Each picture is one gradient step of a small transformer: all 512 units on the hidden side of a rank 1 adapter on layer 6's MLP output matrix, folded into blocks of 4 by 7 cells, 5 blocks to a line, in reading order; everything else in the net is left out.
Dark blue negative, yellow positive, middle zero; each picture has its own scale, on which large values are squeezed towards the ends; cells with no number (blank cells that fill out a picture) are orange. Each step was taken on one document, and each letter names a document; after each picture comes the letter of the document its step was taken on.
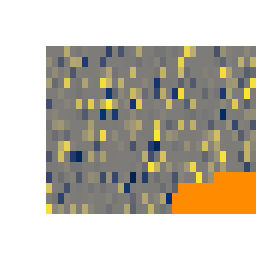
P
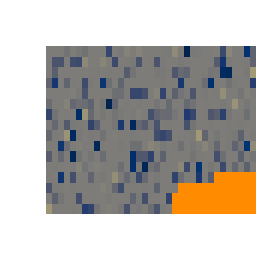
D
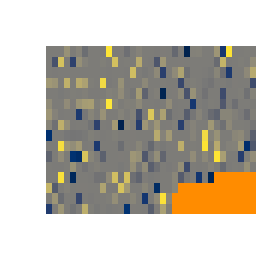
D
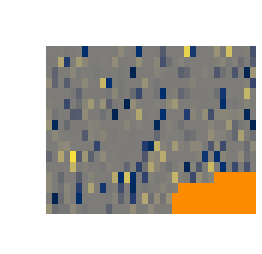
P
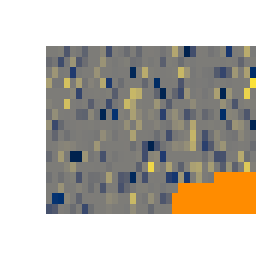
P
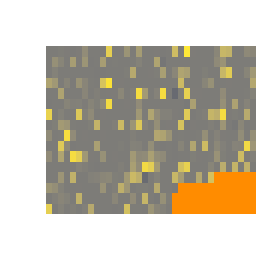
D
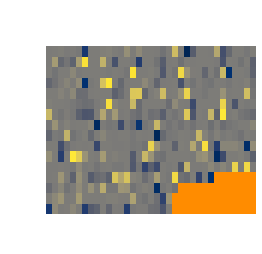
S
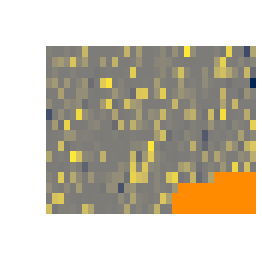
D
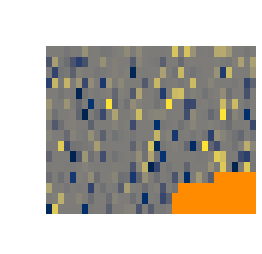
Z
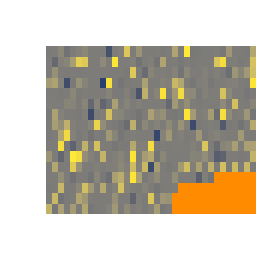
S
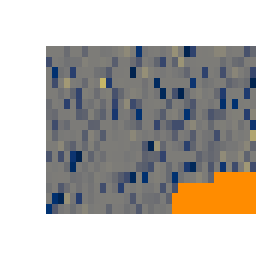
P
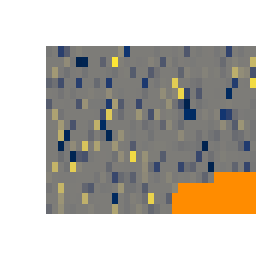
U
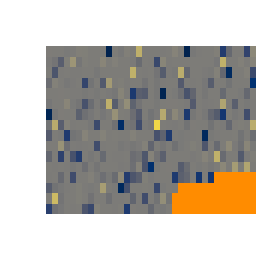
D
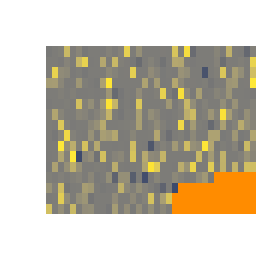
U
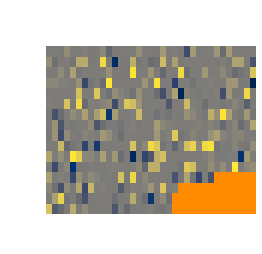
U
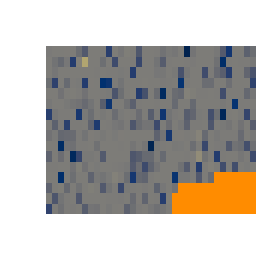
S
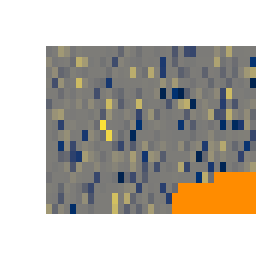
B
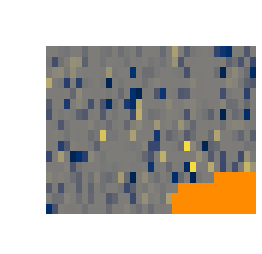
P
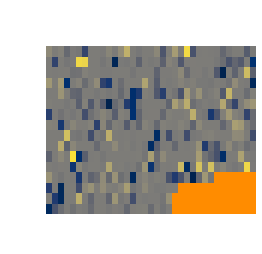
S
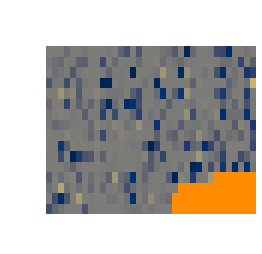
P
